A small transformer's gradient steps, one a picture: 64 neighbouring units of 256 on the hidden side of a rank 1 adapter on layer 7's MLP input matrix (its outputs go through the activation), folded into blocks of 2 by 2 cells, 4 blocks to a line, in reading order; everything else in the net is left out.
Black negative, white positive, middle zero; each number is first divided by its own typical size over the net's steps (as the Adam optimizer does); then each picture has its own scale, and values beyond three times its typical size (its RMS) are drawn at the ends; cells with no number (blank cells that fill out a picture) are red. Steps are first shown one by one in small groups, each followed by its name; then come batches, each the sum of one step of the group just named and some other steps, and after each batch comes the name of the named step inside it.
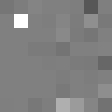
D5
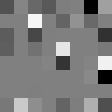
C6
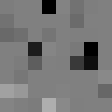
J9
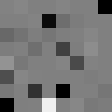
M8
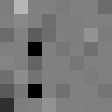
M8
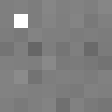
J9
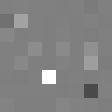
D5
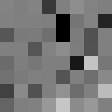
J9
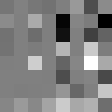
C6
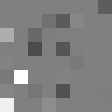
M8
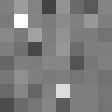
M8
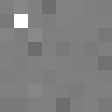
M8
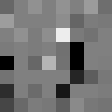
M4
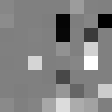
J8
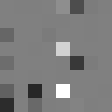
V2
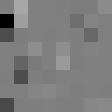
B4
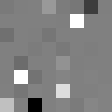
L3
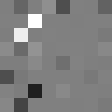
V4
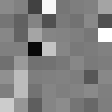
L3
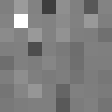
M4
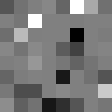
V4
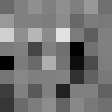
M4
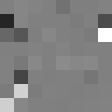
B4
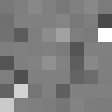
M4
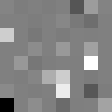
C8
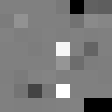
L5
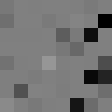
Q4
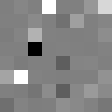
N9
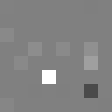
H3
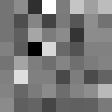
N9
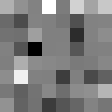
N9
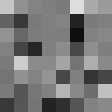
C8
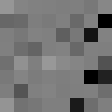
Q4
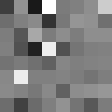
N9
